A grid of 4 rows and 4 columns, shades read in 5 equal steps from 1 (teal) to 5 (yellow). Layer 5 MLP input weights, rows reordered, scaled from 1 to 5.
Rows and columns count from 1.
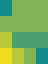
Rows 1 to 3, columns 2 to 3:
3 3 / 3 3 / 2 2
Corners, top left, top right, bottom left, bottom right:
1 3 5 1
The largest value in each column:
5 4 3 3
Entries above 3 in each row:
0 0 1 2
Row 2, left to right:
3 3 3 3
